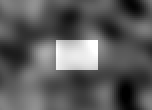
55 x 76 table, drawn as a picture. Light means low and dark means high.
Roughest part: centre. Odd patch: lower, in the centre. Ninth with the lowest average: centre. Ninth with the highest average: bottom right.
